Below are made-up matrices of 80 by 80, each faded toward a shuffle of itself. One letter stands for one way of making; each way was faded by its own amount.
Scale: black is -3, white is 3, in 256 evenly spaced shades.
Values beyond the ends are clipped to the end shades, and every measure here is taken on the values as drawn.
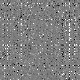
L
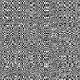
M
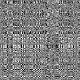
M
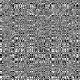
M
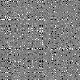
L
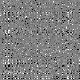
L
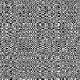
M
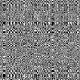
M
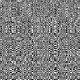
M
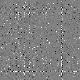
L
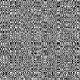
M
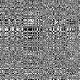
M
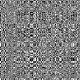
M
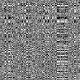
M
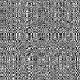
M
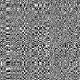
M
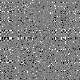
L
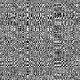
M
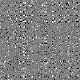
L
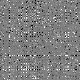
L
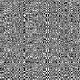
M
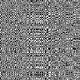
M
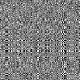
M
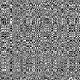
M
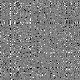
L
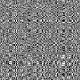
M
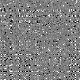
L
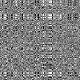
M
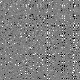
L
